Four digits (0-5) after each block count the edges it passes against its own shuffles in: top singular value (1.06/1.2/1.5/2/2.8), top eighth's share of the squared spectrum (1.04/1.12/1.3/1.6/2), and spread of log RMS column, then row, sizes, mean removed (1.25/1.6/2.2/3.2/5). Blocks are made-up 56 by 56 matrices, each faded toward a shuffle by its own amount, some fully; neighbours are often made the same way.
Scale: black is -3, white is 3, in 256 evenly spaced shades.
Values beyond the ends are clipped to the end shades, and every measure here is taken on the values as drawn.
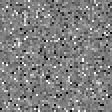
1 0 0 0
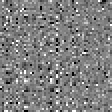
4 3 2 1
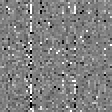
4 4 2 1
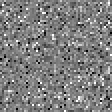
3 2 2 0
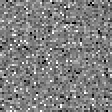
2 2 1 0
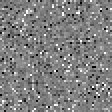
0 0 0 0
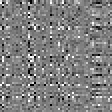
4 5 4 3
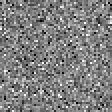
0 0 0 0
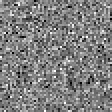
2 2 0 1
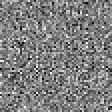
3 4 2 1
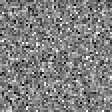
0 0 0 0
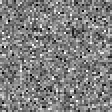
0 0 0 0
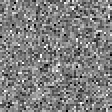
1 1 0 0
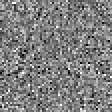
2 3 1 1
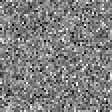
1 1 0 0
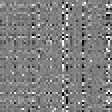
4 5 3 3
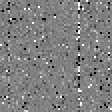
3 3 1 0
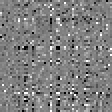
4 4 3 2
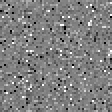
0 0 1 0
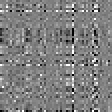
5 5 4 3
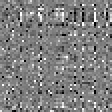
4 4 3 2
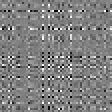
5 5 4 4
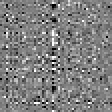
4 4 3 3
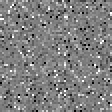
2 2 0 1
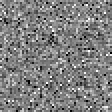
2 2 0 0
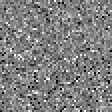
0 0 0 0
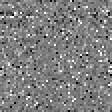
2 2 0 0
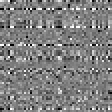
5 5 3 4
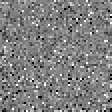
3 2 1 1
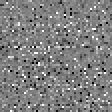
3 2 0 1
